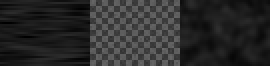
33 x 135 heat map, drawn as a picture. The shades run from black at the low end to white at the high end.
The table splits into one row of 3 panels. Panel 1,1: very low, streaked across, faint in contrast. Panel 1,2: low, checkered. Panel 1,3: very low, blotchy, faint in contrast.
